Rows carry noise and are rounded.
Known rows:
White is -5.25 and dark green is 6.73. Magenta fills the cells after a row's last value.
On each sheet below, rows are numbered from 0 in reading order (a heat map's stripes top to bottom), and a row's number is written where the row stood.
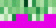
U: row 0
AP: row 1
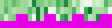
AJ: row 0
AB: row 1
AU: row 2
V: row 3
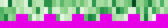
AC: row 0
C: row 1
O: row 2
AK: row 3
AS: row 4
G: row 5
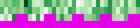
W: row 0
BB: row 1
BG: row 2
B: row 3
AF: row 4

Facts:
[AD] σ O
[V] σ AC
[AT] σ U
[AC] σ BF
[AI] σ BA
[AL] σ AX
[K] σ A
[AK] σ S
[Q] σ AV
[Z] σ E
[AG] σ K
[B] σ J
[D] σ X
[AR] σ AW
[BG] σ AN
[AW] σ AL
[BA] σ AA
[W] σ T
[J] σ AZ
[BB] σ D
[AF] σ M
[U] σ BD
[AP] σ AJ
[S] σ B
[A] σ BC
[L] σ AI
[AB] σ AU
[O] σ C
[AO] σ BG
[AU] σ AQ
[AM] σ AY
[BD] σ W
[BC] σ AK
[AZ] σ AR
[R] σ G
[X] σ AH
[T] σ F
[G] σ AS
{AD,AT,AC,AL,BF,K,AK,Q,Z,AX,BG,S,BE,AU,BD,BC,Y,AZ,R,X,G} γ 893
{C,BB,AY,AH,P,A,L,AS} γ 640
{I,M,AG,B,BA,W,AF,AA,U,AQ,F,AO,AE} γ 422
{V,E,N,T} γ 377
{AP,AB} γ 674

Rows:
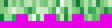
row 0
AI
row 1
D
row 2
A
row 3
AR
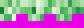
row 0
X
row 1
N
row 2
J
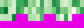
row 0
T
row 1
M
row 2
AH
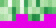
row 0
AO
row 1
BC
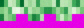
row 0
L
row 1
S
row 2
P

